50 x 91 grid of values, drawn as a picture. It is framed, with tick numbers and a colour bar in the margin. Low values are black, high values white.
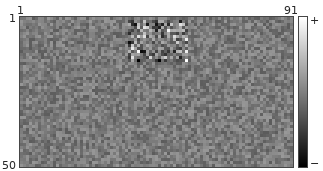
Average level on the scale: 50%. Odd patch: rougher, in the top middle. Grain: fine. Slope: none. Roughest part: top middle. Stripes: none. Histogram: heavy tails on both sides. Mirror symmetry: none.
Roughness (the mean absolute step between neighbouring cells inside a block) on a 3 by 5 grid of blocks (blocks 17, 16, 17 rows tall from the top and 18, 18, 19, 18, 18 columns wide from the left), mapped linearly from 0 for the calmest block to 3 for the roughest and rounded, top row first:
0 0 3 0 0 | 0 0 0 0 0 | 0 0 0 0 0
